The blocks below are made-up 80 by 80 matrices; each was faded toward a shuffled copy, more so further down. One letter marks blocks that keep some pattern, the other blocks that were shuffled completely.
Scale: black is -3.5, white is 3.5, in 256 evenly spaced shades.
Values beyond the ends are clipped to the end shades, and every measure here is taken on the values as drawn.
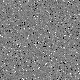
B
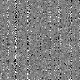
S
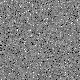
B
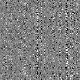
S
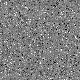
B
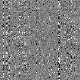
S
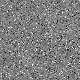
B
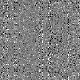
S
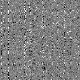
S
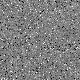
B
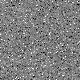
B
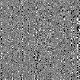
S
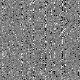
S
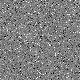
B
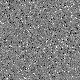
B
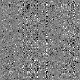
S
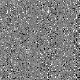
S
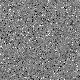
B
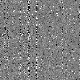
S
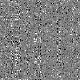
S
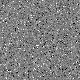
B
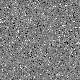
B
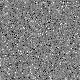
B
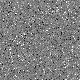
B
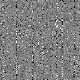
S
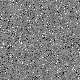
B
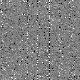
S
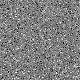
B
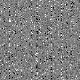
S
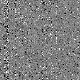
S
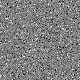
B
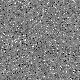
B
